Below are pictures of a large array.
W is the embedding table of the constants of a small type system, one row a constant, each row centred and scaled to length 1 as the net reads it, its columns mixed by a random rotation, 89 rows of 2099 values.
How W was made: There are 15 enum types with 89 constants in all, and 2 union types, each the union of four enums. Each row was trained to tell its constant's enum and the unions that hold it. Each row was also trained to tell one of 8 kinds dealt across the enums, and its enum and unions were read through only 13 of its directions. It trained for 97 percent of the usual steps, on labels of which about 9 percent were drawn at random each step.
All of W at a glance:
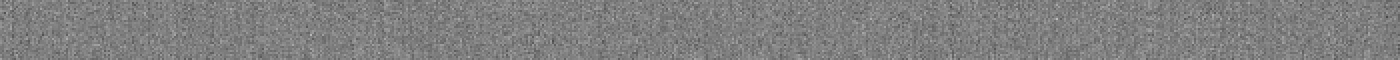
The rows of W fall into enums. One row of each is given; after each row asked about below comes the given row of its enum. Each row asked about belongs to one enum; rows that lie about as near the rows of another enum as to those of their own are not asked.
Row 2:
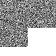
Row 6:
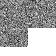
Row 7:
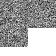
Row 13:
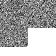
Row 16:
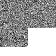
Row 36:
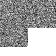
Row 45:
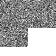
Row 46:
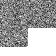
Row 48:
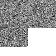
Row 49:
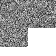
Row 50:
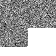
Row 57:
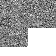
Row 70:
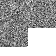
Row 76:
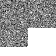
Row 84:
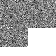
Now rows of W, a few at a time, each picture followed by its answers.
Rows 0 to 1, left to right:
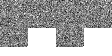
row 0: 57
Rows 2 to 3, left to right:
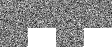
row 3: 7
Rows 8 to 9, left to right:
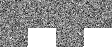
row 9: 70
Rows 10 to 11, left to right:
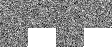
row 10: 36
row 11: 57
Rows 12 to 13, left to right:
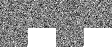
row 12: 13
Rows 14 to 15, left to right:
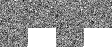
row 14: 84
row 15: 50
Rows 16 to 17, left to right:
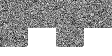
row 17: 46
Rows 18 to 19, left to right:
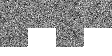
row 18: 6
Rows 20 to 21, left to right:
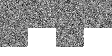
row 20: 6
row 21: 13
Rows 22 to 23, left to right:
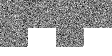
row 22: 6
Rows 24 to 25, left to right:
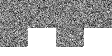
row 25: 46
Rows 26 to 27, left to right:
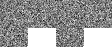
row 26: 13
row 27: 7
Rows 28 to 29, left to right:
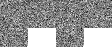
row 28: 6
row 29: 7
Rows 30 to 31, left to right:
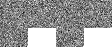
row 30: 50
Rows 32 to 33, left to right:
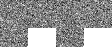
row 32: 16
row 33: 49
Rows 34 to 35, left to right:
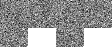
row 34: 46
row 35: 84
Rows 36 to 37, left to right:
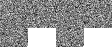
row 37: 49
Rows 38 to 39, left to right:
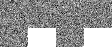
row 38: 13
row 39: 49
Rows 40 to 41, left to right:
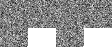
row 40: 50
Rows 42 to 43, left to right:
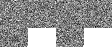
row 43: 49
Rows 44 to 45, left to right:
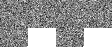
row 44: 57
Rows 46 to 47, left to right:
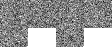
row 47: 7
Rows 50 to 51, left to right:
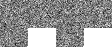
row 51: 50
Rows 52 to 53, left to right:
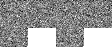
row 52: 2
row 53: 16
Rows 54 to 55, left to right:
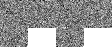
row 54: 2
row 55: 84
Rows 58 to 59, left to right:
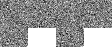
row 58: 49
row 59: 84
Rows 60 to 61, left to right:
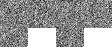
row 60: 84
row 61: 36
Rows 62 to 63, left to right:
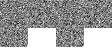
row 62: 13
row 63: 13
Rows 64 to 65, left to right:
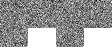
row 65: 84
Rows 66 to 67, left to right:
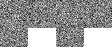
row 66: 6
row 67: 36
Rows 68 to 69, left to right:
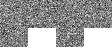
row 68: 36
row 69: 57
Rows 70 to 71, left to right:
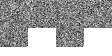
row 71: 50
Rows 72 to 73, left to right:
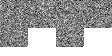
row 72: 36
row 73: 2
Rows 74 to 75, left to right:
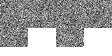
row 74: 45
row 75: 46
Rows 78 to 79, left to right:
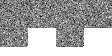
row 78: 57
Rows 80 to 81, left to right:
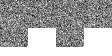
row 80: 16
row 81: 57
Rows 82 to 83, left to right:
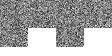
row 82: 46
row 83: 50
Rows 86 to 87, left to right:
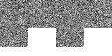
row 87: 6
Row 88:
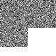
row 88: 49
